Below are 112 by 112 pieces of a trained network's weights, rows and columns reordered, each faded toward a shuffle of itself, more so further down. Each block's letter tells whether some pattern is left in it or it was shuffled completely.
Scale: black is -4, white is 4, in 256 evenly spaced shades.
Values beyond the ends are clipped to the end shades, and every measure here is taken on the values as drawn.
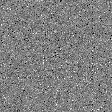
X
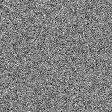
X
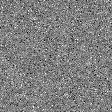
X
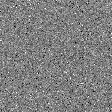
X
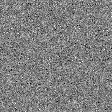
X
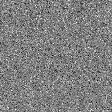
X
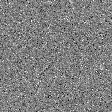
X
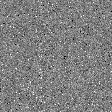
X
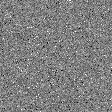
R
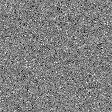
R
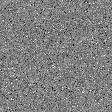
R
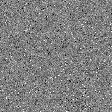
X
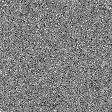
R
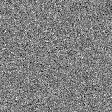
X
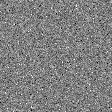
R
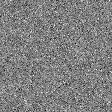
R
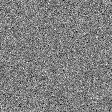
R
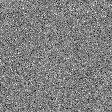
R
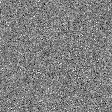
X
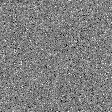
R
